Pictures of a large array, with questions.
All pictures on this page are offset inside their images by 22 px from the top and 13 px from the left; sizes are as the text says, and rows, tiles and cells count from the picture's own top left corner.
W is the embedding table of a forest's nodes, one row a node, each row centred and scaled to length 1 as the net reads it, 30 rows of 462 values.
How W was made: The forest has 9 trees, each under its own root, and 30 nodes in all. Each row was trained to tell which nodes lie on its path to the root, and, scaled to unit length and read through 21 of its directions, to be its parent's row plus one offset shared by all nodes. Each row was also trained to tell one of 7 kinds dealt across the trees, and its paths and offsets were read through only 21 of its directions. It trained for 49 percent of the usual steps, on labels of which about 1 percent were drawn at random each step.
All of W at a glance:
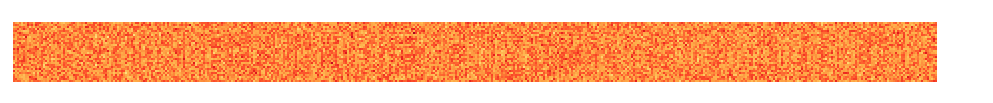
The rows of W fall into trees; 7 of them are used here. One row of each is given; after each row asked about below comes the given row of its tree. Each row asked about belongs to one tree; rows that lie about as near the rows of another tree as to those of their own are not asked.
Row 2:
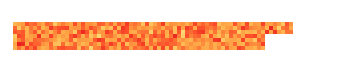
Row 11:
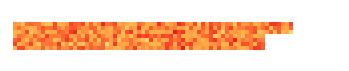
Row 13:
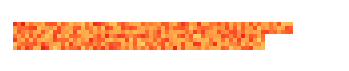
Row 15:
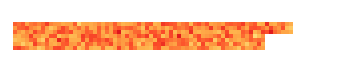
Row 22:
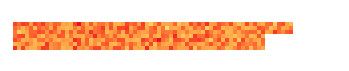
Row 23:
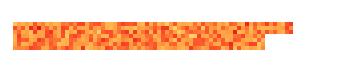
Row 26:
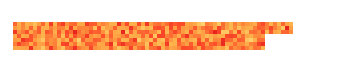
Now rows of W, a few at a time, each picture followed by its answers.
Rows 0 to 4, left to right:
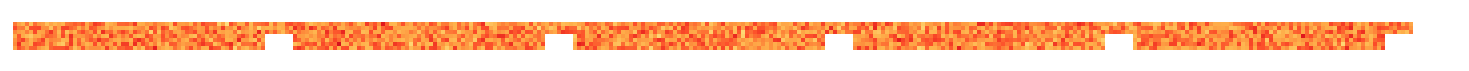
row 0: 23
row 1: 23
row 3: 13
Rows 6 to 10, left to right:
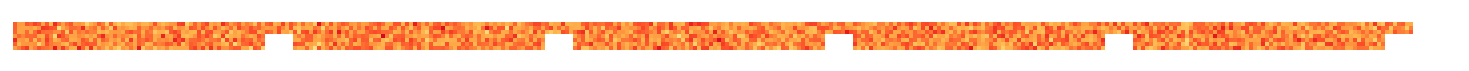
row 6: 22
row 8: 2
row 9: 23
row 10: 22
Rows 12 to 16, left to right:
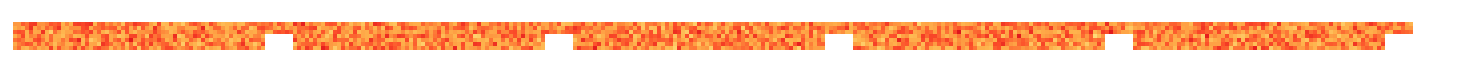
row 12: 2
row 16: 2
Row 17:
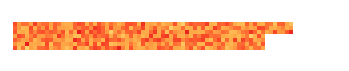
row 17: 22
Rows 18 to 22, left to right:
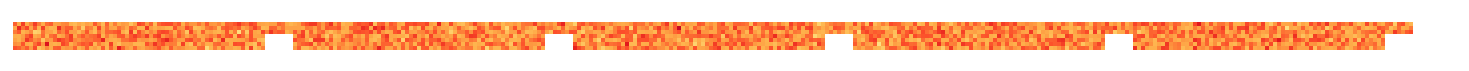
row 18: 13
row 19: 2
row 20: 11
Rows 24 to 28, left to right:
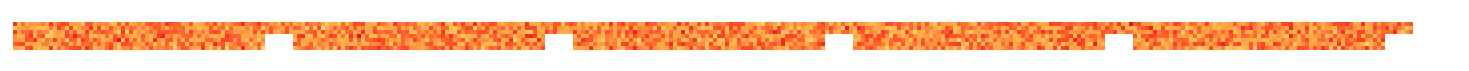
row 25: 11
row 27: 13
